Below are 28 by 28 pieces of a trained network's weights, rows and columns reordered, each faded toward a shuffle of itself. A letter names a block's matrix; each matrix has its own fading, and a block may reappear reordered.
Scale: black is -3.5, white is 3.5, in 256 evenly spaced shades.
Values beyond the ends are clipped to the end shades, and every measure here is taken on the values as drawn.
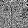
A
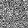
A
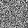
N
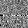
A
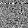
A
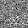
A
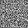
A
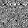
A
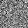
N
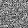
N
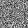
N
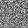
N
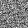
N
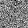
A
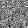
A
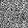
A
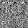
A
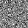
A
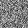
N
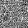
A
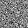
N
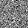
N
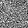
A
